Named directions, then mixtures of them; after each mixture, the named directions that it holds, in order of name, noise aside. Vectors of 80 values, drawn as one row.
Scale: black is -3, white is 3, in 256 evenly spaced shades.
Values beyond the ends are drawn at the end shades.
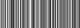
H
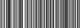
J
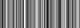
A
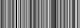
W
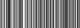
J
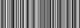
A, H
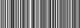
H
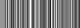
H, W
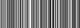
H, J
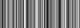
A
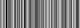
A, H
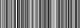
W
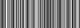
A, H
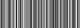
J, W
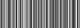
J, W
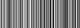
H, J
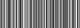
J, W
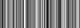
A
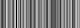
A, W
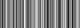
A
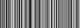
H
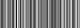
A, W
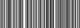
A, J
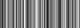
A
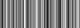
A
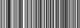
J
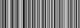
J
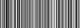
H, W
